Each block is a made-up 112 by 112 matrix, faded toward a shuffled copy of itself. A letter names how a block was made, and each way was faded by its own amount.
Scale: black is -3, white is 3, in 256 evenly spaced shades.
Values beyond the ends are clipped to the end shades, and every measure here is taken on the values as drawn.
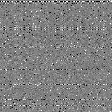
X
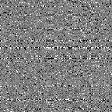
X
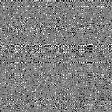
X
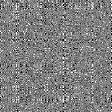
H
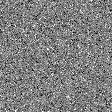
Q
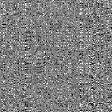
H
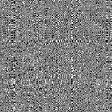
H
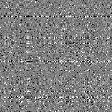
X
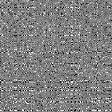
X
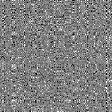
H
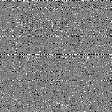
X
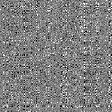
H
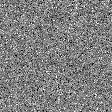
Q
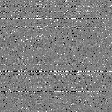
X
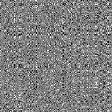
H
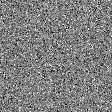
Q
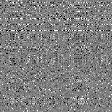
X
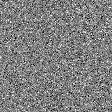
Q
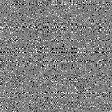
X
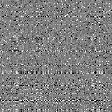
X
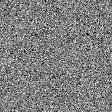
Q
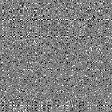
X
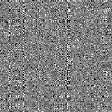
H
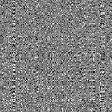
H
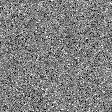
Q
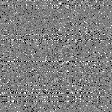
X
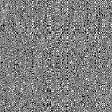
H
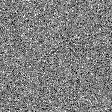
Q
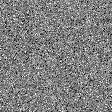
Q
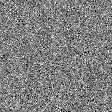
Q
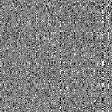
H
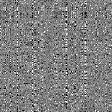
H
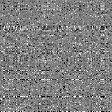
X
